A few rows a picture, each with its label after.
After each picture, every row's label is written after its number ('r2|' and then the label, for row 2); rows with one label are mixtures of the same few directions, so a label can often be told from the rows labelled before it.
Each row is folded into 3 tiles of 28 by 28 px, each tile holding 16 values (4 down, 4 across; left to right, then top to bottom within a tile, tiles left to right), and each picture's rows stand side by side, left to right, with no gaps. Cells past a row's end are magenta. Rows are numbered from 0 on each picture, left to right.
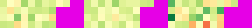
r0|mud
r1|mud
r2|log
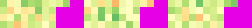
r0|mud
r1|mud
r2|mud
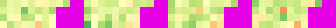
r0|log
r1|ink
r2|ink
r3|ink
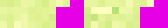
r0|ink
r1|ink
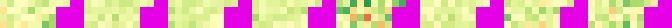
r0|ink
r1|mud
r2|ink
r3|log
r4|mud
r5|mud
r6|log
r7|log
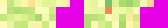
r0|mud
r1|log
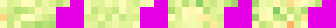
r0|log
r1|mud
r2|mud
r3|log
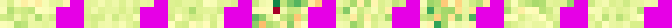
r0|mud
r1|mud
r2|log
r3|log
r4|mud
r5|mud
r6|mud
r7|mud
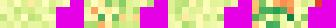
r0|mud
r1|mud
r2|mud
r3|mud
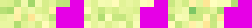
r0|mud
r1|mud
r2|log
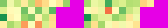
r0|log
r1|log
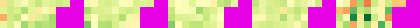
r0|log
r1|ink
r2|ink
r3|ink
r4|mud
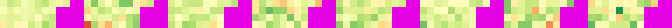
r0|ink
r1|ink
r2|ink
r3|mud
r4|ink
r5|ink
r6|ink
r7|ink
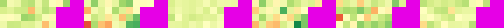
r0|ink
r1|ink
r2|log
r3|ink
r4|log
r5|ink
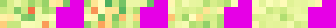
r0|ink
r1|mud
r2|log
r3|mud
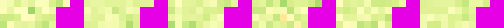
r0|ink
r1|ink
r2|ink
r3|mud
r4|log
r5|ink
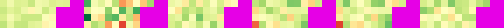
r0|ink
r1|log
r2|mud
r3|ink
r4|ink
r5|mud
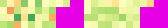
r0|mud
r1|mud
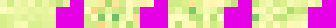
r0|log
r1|mud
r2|log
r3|log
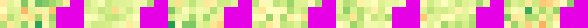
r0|log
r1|ink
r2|ink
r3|mud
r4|mud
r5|log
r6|log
